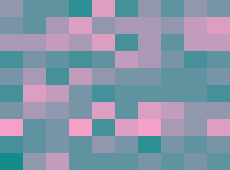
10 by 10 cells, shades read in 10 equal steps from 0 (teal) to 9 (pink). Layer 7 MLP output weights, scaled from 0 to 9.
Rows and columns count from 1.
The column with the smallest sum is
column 1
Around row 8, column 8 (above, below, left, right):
7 4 9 5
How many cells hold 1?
2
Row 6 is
2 8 7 4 2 3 3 3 3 2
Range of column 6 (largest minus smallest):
6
